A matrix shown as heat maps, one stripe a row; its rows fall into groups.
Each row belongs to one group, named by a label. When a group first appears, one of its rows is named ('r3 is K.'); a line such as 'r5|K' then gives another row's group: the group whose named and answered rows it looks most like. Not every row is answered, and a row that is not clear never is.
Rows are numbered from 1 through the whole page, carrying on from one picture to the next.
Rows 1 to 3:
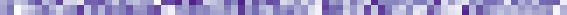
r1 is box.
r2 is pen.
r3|pen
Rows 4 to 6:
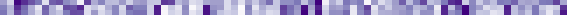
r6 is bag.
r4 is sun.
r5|bag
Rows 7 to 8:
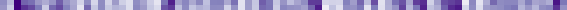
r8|sun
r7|sun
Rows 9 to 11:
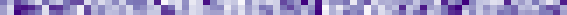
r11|sun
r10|sun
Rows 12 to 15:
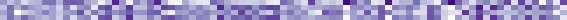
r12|bag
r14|pen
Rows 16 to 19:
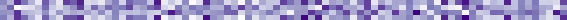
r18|sun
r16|bag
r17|pen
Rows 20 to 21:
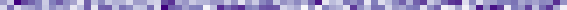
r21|box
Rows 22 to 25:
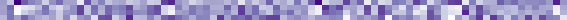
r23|pen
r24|pen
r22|sun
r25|box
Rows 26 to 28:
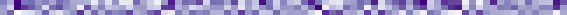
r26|sun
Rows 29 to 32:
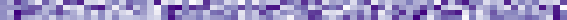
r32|sun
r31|sun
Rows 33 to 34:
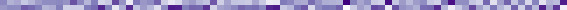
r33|bag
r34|box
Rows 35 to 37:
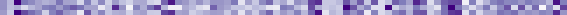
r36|bag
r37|sun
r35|sun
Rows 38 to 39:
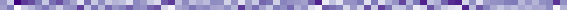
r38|sun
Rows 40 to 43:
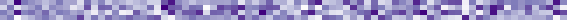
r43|pen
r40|sun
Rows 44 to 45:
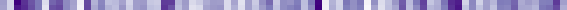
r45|sun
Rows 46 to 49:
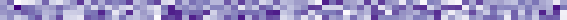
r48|box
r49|box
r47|sun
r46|pen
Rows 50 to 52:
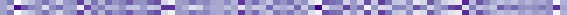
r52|pen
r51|sun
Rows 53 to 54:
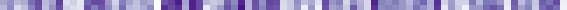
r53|box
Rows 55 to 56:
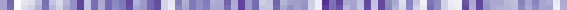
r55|pen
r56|pen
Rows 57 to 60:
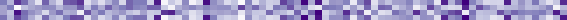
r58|pen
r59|sun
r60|bag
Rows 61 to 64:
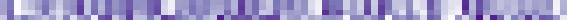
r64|box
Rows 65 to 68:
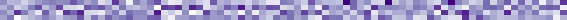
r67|bag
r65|bag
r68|pen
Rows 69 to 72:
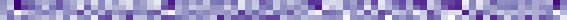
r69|sun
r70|sun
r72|box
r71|pen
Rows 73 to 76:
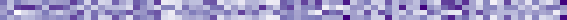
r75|pen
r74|sun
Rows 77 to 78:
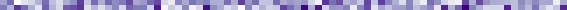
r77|pen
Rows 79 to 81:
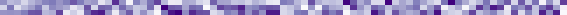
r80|box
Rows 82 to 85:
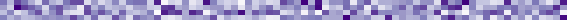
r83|sun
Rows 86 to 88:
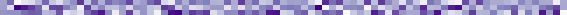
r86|pen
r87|sun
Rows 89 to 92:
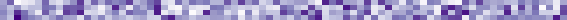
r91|bag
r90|bag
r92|sun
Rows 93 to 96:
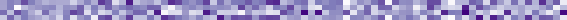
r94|pen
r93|box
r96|box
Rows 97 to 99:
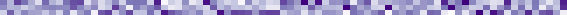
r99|box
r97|bag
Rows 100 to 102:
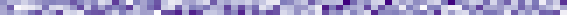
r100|bag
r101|pen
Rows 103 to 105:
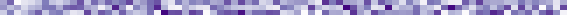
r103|pen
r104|bag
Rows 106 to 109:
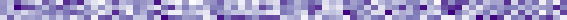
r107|sun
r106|bag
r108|bag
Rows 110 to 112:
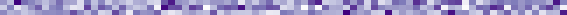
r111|box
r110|sun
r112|bag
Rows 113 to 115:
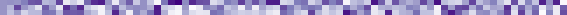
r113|box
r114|bag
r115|bag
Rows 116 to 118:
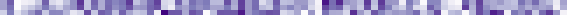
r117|pen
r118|box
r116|pen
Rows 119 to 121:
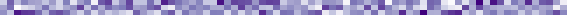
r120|pen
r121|sun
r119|box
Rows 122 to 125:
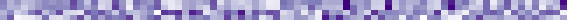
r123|bag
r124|box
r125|pen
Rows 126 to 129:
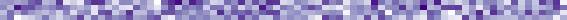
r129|pen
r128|box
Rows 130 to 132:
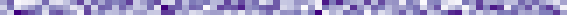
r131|box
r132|sun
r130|pen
